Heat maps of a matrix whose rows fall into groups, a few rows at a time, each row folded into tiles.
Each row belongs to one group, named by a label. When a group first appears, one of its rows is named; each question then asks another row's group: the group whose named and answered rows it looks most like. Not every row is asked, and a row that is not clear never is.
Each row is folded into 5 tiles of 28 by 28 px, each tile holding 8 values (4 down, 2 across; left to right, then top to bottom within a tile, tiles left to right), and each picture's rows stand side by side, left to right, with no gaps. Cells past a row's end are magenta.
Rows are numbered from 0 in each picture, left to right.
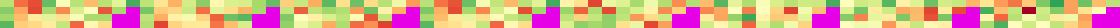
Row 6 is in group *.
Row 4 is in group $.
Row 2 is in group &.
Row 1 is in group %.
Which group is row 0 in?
%
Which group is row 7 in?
$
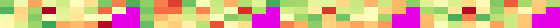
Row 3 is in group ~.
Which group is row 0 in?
$
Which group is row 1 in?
%
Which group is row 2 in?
~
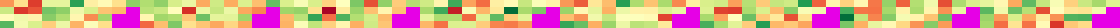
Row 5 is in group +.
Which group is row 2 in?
~
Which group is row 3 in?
~
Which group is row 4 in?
$
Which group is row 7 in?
%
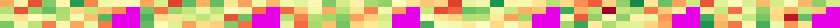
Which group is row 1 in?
&
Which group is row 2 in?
*
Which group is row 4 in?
$
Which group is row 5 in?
*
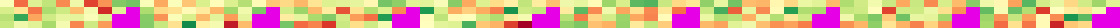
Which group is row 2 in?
*
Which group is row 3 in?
~
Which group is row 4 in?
*
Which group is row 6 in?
~
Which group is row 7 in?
%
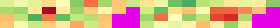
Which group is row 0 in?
~
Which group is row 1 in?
*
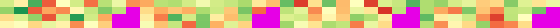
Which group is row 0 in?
~
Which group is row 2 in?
%
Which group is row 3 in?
+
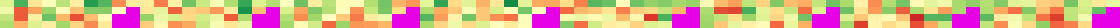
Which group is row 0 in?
+
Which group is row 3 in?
+
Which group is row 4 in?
*
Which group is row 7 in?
+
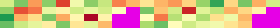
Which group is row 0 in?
+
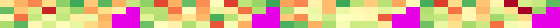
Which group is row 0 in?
$
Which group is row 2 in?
$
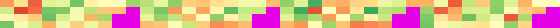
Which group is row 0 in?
&
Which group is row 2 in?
~
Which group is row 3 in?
&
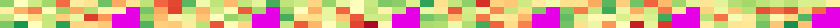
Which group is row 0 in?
+
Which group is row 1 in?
%
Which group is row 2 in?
%
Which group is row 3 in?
+
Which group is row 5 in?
*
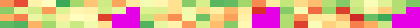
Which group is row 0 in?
$
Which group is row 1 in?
*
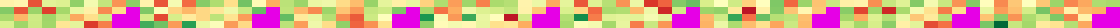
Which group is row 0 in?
$
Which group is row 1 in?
$
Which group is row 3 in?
&
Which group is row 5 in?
~
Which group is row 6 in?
$
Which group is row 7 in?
&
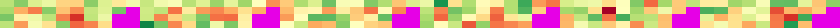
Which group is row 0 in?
+
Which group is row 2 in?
*
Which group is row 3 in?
+
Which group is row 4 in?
~
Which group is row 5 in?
*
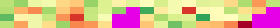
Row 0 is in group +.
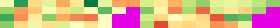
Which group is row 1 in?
%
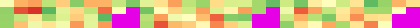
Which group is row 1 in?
%
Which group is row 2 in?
+
